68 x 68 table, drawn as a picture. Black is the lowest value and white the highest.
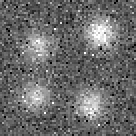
No seam splits the table. Four bumps rise from the field. No single row or column stands out from its neighbours. No overall slope runs across the table. Overall the values sit about 40% of the way up the scale. The top right is the ninth with the highest average.
